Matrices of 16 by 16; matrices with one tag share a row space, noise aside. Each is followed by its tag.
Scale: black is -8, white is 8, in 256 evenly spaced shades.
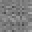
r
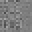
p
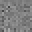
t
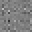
t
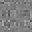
t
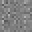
t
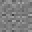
r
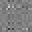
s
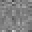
r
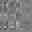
p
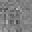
p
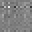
t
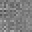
p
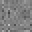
t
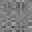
r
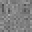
t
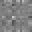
r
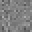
t
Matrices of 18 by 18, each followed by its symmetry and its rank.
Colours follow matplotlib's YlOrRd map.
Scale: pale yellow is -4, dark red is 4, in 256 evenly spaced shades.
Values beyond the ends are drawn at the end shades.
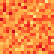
neither, full rank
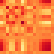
symmetric, rank two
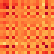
symmetric, rank two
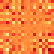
symmetric, rank two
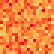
neither, full rank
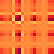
symmetric, rank one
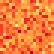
neither, full rank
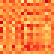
antisymmetric, rank two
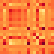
symmetric, rank two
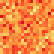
neither, full rank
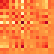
symmetric, rank two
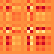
symmetric, rank one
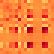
symmetric, rank two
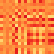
antisymmetric, rank two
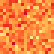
neither, full rank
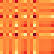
symmetric, rank one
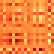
antisymmetric, rank two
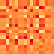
antisymmetric, rank two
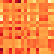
antisymmetric, rank two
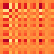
symmetric, rank one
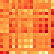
antisymmetric, rank two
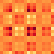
symmetric, rank one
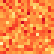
neither, full rank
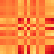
symmetric, rank one
